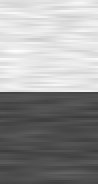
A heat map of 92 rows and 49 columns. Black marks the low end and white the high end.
The table splits into 2 rows of 1 panel. Panel 1,1: very high, streaked across, faint in contrast. Panel 2,1: low, streaked across, faint in contrast.
